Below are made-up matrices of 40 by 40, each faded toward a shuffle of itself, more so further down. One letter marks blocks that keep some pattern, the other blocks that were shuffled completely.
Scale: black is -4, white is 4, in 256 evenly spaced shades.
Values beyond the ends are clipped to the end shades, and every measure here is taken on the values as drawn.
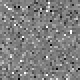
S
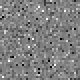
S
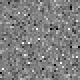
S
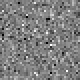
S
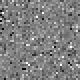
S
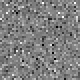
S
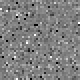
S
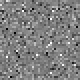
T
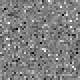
S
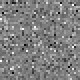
T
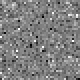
T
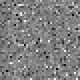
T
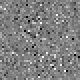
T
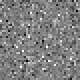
T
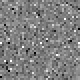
S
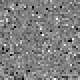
T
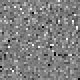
T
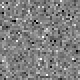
S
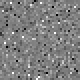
S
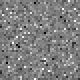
S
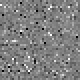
T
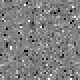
S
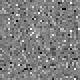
T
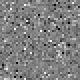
T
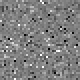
T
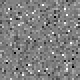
S
